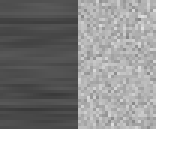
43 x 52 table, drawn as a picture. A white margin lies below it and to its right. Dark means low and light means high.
It is made of 1 by 2 panels. Panel 1,1: low, streaked across, faint in contrast. Panel 1,2: high, fine-grained.
